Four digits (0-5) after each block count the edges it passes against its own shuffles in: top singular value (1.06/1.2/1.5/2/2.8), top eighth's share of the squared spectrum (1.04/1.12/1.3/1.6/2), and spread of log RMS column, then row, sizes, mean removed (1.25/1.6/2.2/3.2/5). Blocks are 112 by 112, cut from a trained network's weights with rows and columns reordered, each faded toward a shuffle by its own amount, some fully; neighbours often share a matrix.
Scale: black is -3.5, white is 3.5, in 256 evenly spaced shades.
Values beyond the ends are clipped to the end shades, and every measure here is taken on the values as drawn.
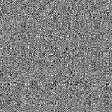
4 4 2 2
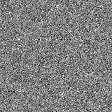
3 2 0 1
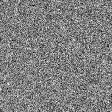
3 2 0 0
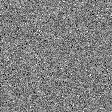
0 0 0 0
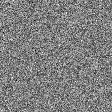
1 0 0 0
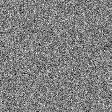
2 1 0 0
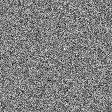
0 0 0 0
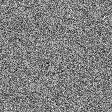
0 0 0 0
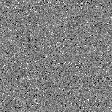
3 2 0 1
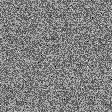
0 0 0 0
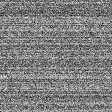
4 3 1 2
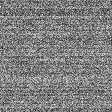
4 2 0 0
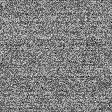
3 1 0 0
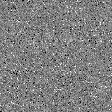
3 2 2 1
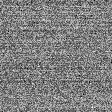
3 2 0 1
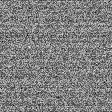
3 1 0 0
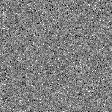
3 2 1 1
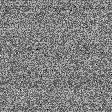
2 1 0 0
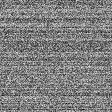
4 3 0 1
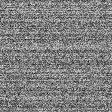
4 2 0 1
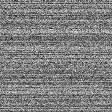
5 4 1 2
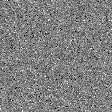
3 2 0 1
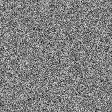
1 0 0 0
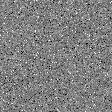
1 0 0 0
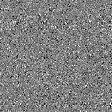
3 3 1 2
